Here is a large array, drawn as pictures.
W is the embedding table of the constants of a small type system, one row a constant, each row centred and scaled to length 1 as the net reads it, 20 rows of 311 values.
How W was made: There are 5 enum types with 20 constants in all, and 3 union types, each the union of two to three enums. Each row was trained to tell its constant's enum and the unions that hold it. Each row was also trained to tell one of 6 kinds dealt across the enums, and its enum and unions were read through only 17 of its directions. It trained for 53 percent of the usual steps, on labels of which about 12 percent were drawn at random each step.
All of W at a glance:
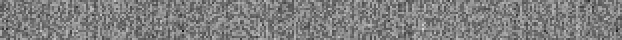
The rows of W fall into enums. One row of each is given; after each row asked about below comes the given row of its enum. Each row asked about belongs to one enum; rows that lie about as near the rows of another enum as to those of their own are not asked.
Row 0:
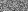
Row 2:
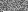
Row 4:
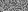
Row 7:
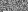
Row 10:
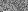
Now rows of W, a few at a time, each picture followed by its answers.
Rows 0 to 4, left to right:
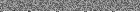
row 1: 2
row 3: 4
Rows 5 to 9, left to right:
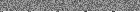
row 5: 4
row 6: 10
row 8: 7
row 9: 10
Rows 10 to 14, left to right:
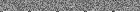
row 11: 0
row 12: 0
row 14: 7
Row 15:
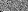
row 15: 0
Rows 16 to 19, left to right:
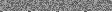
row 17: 2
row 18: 7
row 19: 2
